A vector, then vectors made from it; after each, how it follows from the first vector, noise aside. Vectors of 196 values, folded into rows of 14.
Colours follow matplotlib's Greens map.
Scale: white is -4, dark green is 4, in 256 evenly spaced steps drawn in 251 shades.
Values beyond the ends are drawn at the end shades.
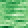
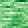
reversed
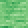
shrunk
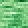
reversed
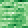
reversed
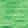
shrunk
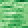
reversed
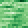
reversed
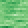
shrunk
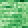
reversed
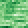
copied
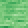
shrunk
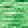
reversed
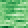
copied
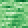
reversed
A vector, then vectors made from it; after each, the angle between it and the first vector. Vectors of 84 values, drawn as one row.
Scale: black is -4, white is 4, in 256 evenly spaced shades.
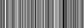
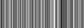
partly aligned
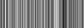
nearly parallel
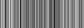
partly opposed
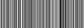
partly aligned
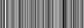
nearly parallel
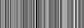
partly opposed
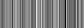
partly aligned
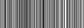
partly opposed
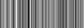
partly aligned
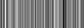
nearly parallel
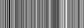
partly opposed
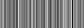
partly opposed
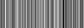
nearly parallel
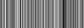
nearly parallel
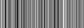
nearly opposite
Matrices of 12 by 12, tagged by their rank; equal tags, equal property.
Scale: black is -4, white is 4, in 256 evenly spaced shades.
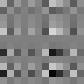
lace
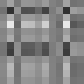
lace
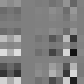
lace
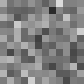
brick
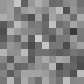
brick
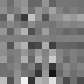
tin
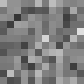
brick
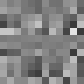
tin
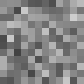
brick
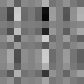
lace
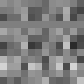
tin
